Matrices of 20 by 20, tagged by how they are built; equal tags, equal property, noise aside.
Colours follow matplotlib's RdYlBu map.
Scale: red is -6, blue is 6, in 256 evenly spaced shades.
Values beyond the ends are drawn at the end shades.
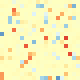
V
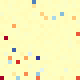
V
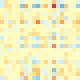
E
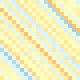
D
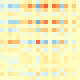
E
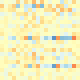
E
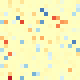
V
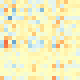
E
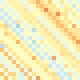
D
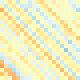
D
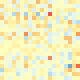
E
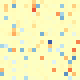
V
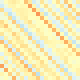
D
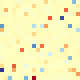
V
